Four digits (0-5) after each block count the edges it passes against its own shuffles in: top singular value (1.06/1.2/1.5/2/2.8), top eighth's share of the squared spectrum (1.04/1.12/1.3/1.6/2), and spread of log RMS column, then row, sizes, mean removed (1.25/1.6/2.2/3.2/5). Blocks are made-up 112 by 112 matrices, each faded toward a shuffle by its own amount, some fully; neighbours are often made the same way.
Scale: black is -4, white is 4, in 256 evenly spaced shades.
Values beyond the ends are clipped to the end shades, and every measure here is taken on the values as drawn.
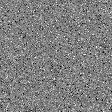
2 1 0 0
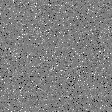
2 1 0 0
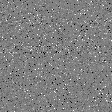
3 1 0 1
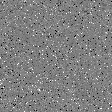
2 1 0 0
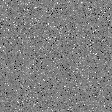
2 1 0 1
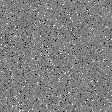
1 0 0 0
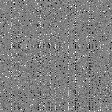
4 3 2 1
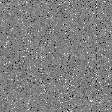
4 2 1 0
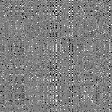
5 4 3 2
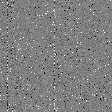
4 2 1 0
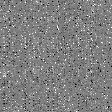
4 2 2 0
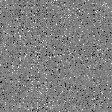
3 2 1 0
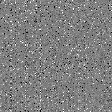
4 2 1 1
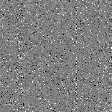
4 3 2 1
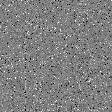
3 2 0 0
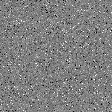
3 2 0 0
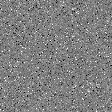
3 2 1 0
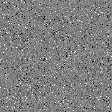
3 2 1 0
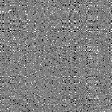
5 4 3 3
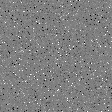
0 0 0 0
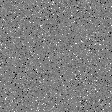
0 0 0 0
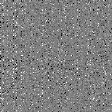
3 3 3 2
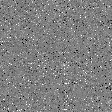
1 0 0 1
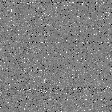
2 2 0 2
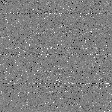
2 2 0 2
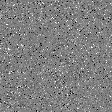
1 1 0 1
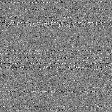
2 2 0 4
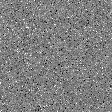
0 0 0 0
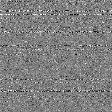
2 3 0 4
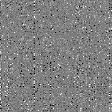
4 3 2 1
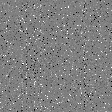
3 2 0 0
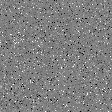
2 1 0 0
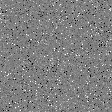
1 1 0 0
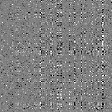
5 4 3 3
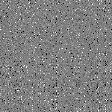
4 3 2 1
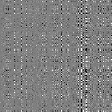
5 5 4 3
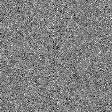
1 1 2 0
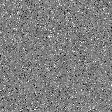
2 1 0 0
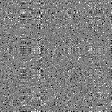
5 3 2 2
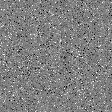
2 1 0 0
